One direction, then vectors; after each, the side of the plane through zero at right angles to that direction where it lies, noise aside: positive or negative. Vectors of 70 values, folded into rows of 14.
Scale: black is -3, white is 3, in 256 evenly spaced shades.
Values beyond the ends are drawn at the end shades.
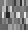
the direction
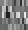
positive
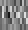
positive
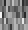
negative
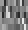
negative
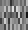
positive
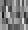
negative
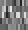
positive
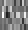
positive
